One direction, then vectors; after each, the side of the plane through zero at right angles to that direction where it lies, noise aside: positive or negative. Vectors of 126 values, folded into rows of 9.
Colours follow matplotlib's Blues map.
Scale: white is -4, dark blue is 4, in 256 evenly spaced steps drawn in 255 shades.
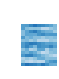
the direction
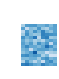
positive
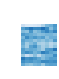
negative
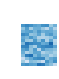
positive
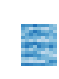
positive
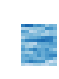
negative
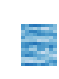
positive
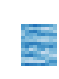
positive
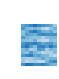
positive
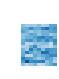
negative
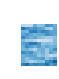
positive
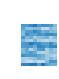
positive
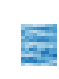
negative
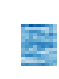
positive
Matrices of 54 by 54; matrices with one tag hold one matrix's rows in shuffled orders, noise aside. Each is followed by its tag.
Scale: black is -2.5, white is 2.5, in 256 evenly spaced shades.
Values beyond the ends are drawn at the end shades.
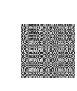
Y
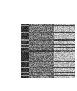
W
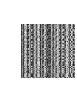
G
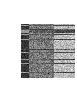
W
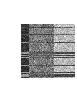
W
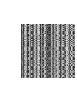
G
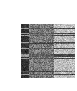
W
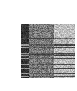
W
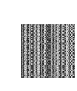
G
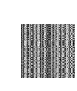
G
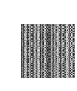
G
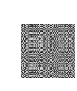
Y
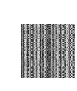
G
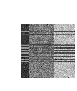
W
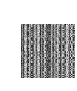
G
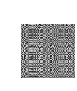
Y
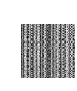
G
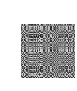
Y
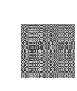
Y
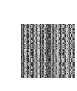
G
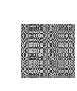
Y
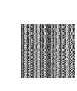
G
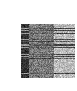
W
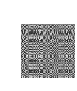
Y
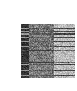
W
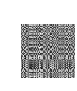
Y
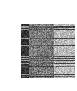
W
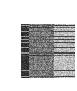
W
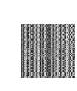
G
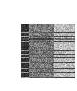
W
